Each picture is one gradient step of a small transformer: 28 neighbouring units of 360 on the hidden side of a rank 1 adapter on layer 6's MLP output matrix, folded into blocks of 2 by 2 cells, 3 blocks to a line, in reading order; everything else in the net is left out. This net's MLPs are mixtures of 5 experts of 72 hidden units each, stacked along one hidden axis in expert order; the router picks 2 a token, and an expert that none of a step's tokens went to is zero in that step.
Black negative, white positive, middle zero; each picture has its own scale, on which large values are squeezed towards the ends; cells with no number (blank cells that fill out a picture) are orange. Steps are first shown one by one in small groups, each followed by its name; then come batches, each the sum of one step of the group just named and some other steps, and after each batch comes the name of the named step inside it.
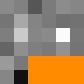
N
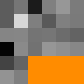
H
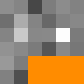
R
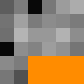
R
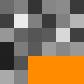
H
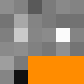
N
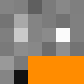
N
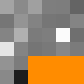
N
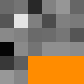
H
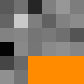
H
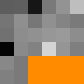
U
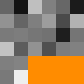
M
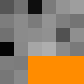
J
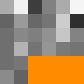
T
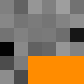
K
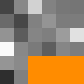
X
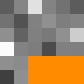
X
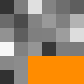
X
